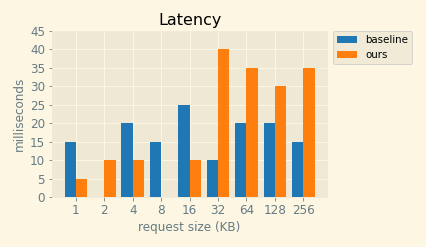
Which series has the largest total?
ours
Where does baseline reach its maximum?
16
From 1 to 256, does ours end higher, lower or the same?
higher
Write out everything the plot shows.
Title: Latency
x-axis: request size (KB), ticks 1 2 4 8 16 32 64 128 256
y-axis: milliseconds, ticks 0 5 10 15 20 25 30 35 40 45
Legend: baseline, ours
Values:
baseline: 15 0 20 15 25 10 20 20 15
ours: 5 10 10 0 10 40 35 30 35
